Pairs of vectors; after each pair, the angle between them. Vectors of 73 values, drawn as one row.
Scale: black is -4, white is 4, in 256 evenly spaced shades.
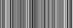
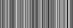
partly aligned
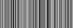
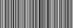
nearly parallel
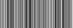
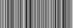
nearly parallel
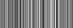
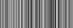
nearly opposite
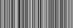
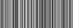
partly opposed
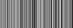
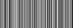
partly aligned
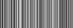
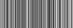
orthogonal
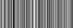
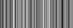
partly opposed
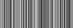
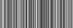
partly aligned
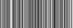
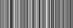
partly opposed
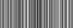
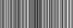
nearly parallel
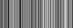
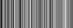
partly aligned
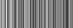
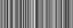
orthogonal
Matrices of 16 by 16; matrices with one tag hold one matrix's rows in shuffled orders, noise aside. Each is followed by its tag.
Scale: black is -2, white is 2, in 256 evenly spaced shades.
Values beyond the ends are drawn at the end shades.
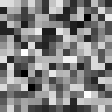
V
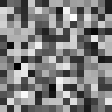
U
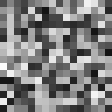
V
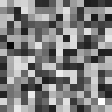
U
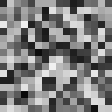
V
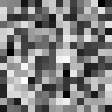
U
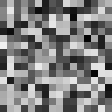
V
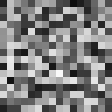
V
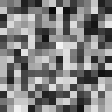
U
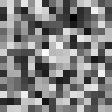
V
